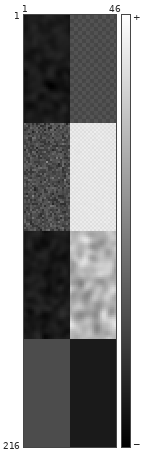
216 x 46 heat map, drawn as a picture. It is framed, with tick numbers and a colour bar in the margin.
The table splits into 4 rows of 2 panels. Panel 1,1: very low, blotchy, faint in contrast. Panel 1,2: low, checkered, faint in contrast. Panel 2,1: low, fine-grained. Panel 2,2: very high, checkered, faint in contrast. Panel 3,1: very low, blotchy, faint in contrast. Panel 3,2: high, blotchy. Panel 4,1: low, flat. Panel 4,2: very low, flat.
